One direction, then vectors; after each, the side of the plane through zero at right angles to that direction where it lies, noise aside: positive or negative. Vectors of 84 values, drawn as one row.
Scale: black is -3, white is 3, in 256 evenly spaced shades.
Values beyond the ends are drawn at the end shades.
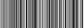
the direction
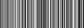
negative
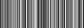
negative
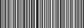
negative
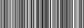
negative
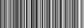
positive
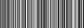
negative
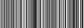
positive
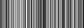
negative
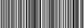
positive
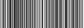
positive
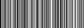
negative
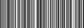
negative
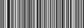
negative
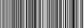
positive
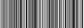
positive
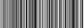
positive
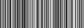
negative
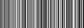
negative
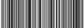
positive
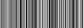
positive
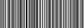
positive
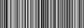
negative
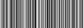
positive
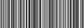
positive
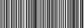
positive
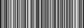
negative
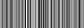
negative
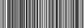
positive
